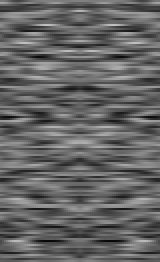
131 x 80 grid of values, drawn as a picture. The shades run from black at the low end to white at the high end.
Streaks run across, left to right. There is no overall slope. On average the colour sits 40% of the way up the scale. It is mirror symmetric from left to right.
